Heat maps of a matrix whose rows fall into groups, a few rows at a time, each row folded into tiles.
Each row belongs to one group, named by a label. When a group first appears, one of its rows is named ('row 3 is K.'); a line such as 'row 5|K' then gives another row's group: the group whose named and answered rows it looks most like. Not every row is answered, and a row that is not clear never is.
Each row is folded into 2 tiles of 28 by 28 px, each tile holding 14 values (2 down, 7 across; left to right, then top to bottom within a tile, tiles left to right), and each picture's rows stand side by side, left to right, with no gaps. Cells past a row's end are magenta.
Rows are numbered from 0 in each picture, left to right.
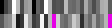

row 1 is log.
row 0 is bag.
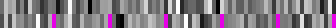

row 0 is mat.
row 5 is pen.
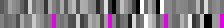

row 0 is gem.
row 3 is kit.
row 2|gem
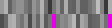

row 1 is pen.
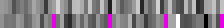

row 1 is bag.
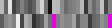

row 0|pen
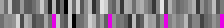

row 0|pen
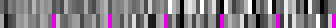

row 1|log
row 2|kit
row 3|bag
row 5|mat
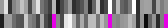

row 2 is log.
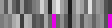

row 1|bag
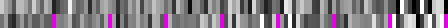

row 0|bag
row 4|mat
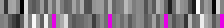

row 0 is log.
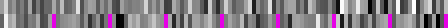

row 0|mat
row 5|mat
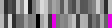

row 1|pen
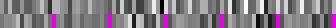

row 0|pen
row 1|bag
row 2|pen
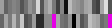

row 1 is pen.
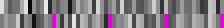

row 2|pen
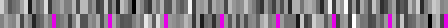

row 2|log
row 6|pen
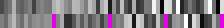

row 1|bag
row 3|pen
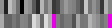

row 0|log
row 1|gem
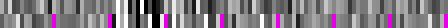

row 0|pen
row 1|log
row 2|mat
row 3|mat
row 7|mat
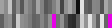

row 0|pen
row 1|log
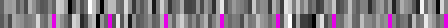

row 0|mat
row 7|gem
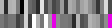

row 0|log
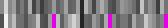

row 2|gem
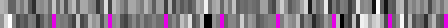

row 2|bag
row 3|kit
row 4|pen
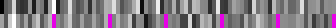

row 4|gem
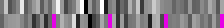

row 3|pen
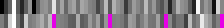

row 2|bag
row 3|gem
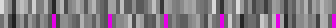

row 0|bag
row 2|pen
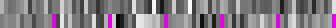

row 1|mat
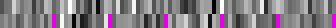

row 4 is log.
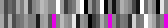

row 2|gem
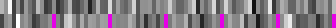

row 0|pen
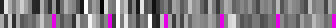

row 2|mat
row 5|gem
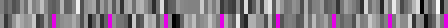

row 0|kit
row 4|pen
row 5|log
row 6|gem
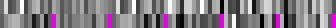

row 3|bag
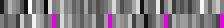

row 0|gem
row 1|mat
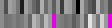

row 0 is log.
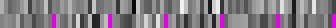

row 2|log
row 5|bag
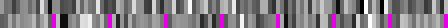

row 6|gem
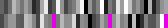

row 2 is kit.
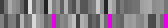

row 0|gem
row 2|kit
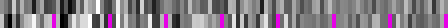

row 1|kit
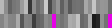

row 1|kit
